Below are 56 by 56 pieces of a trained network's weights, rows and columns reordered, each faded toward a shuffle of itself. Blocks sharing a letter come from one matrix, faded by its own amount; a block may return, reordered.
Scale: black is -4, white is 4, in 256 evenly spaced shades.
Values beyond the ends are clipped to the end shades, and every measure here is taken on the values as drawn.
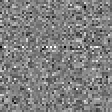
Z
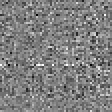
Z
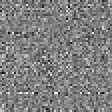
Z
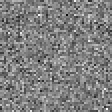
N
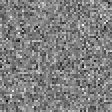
N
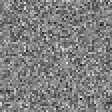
N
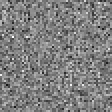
N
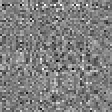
Z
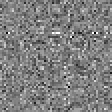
Z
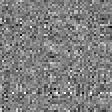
Z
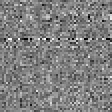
Z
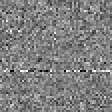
Z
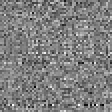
Z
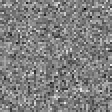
N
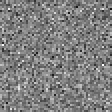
N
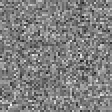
N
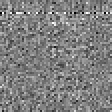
Z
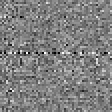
Z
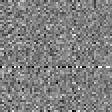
Z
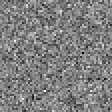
N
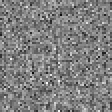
N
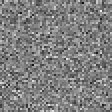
N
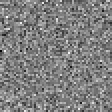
N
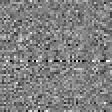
Z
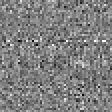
Z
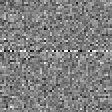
Z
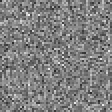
N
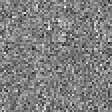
N
